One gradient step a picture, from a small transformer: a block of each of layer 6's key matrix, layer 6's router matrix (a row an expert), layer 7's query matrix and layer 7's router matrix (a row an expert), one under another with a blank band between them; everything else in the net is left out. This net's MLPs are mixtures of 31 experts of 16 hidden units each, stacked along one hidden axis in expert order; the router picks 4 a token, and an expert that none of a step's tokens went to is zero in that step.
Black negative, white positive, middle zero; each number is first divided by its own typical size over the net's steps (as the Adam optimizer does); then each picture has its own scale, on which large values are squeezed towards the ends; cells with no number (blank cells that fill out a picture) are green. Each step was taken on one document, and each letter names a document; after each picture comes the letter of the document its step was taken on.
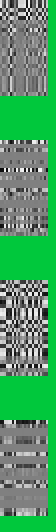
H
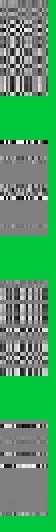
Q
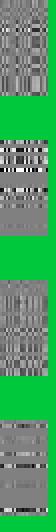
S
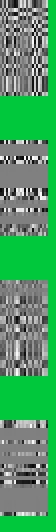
Q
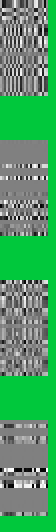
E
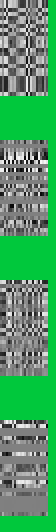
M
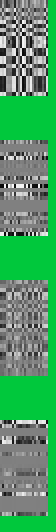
M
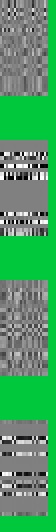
M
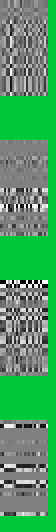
E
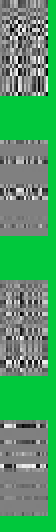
Q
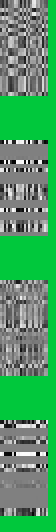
S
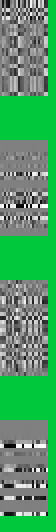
E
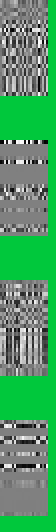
Q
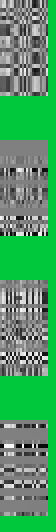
H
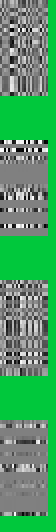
S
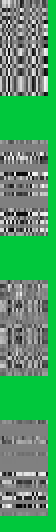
M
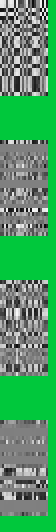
H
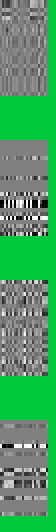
E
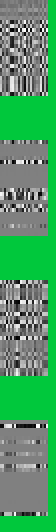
Q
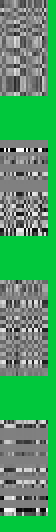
E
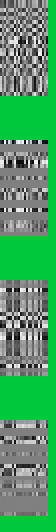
H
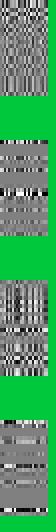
S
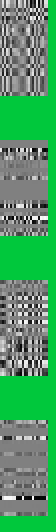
M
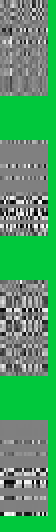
E
